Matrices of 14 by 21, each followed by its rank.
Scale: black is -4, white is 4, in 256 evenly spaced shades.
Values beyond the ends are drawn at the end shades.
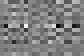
two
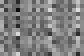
two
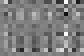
two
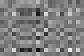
two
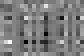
two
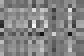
two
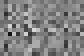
three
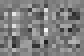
three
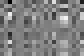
two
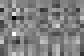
three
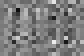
three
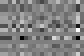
two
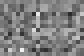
three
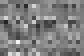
three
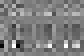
two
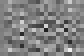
three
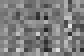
three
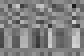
two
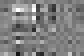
two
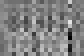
three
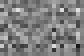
three
